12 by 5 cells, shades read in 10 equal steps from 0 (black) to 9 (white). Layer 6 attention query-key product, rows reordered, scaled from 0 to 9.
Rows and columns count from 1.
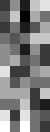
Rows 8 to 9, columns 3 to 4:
5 4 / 6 2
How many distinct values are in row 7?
4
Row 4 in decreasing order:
7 7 4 4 3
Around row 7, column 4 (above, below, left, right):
4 4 2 6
